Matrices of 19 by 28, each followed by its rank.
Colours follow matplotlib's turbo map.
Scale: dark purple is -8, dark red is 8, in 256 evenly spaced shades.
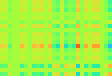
one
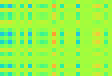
one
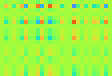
one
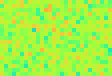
full rank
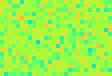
full rank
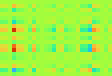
one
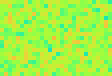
full rank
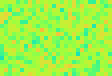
full rank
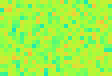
full rank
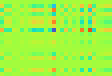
one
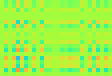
one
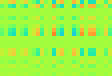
one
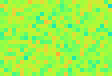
full rank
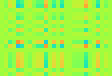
one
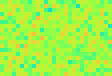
full rank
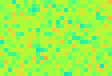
full rank
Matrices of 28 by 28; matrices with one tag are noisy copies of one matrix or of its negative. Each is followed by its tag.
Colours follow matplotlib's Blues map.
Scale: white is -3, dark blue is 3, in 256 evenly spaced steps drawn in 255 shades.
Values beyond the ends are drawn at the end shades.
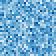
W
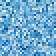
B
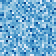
W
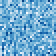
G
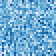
G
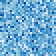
W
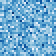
W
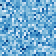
B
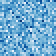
W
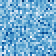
G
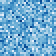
W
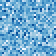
B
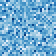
B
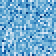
G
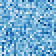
G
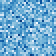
W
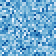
B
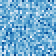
G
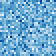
W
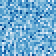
G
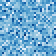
B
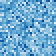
W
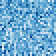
G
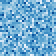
W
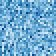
G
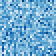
G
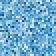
W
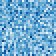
G
